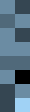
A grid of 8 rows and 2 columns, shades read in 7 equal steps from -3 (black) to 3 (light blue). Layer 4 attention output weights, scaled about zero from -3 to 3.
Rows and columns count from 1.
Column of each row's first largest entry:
1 2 1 1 1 1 2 2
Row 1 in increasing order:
-1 1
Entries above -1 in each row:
1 2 1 2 2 1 1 1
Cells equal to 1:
7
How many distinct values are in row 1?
2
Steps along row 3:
down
